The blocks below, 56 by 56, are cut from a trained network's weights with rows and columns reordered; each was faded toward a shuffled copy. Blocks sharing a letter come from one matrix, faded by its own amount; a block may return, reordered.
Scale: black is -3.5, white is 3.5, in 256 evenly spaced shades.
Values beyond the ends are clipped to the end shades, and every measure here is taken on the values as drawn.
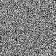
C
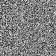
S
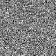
C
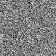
C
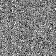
S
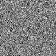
C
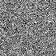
S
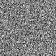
C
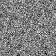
C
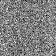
S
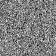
S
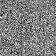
S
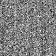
S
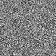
C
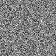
C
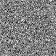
C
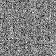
S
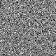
C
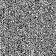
S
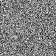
C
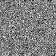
C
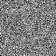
C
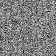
S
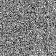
S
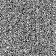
S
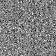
S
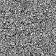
C
